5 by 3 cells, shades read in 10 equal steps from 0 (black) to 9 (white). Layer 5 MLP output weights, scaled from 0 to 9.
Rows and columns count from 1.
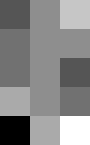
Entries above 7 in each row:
0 0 0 0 1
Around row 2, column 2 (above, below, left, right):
5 5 4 5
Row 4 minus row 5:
6 -1 -5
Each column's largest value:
6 6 9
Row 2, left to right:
4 5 5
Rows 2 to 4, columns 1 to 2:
4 5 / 4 5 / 6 5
